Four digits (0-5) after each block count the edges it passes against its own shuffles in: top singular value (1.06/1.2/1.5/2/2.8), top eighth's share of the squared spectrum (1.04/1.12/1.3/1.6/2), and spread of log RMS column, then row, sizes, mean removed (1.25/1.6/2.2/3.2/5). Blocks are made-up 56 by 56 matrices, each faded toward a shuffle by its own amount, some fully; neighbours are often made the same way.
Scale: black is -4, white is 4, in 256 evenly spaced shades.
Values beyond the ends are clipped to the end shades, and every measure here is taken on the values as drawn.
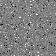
2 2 0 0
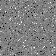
2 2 1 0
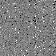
3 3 1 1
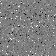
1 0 0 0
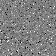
0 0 0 0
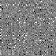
4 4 2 2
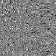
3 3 2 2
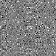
3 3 2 1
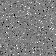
0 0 0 0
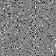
3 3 1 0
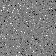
0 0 0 0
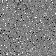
1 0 0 0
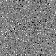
3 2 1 0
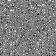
3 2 0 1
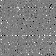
3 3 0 1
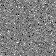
0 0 0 0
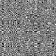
4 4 2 2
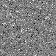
1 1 0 0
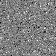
3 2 0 0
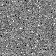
0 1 0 0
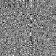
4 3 2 2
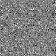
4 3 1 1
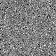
2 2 0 0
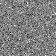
2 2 0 0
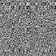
4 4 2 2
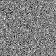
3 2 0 0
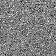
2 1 0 0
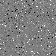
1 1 0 0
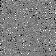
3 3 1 1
